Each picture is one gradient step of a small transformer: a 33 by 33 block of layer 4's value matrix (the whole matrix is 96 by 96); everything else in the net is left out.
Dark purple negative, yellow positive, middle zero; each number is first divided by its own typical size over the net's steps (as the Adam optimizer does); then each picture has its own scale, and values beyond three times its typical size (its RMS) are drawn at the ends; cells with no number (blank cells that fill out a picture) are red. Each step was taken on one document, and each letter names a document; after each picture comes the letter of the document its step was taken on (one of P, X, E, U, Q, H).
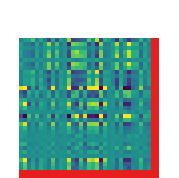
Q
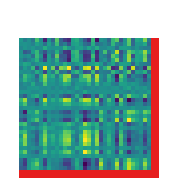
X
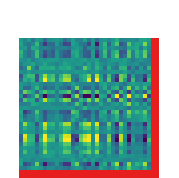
X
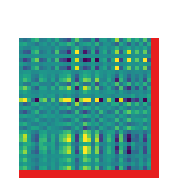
X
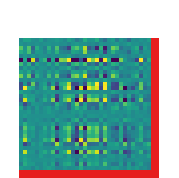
Q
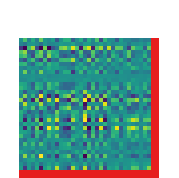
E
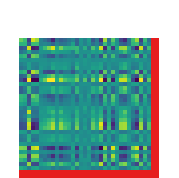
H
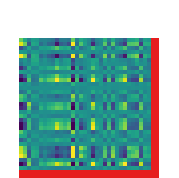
H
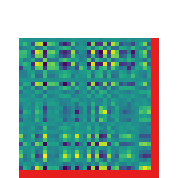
E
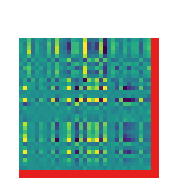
Q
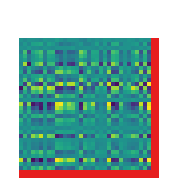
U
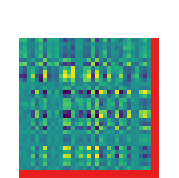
E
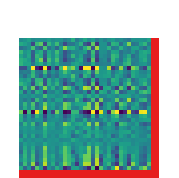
E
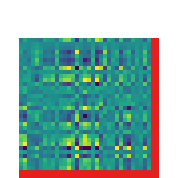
X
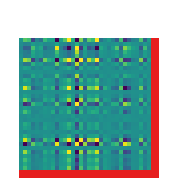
Q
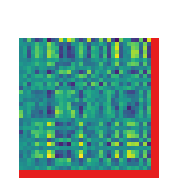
U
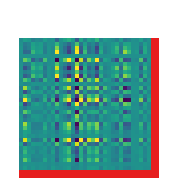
Q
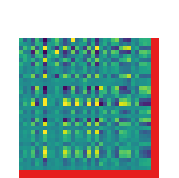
E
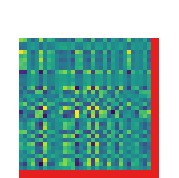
E
